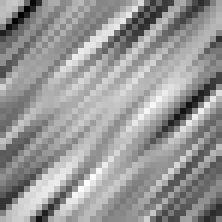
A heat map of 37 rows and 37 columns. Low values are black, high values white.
Odd rows or columns: none. Grain: diagonal, up to the right. Mirror symmetry: none.
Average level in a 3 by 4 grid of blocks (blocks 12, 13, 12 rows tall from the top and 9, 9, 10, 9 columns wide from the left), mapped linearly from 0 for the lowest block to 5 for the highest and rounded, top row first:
1322
2552
2530
